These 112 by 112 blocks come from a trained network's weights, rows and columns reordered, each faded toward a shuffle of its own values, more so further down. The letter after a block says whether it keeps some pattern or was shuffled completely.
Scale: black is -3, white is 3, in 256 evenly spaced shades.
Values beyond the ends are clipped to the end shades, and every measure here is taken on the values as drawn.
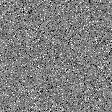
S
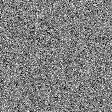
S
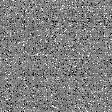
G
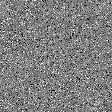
S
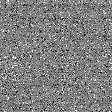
G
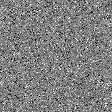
S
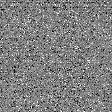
G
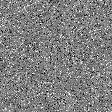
S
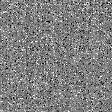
G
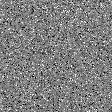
S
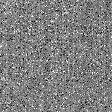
G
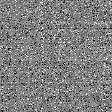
G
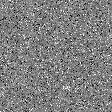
S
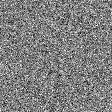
S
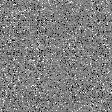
G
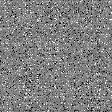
G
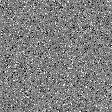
S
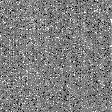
G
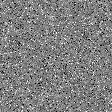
S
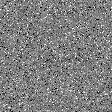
S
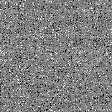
G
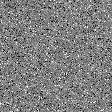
S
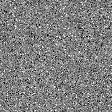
G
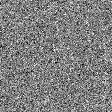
S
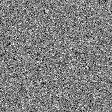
S
